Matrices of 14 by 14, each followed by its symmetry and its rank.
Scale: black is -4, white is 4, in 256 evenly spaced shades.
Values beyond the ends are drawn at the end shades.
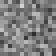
neither, full rank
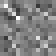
symmetric, rank three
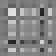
symmetric, rank one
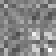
symmetric, rank three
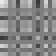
symmetric, rank one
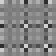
symmetric, rank one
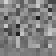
neither, rank three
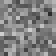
neither, full rank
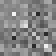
symmetric, rank three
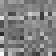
neither, rank three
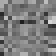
neither, rank three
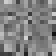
neither, rank three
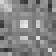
symmetric, rank three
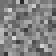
neither, full rank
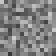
neither, full rank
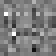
neither, rank three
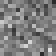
neither, full rank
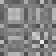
symmetric, rank three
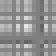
symmetric, rank one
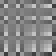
symmetric, rank one
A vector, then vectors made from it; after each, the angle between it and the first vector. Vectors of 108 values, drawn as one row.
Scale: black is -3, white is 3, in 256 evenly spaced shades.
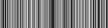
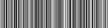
partly opposed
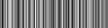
partly aligned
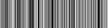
partly aligned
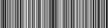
nearly parallel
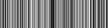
nearly parallel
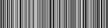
partly aligned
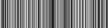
nearly parallel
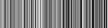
orthogonal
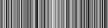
partly opposed
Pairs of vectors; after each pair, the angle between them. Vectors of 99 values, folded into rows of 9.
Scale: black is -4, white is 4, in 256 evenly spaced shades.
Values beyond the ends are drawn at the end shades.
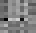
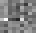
nearly opposite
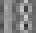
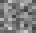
partly aligned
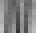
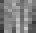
nearly opposite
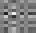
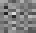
nearly parallel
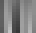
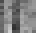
nearly parallel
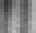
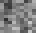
partly aligned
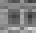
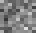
orthogonal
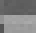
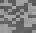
orthogonal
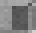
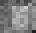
nearly opposite
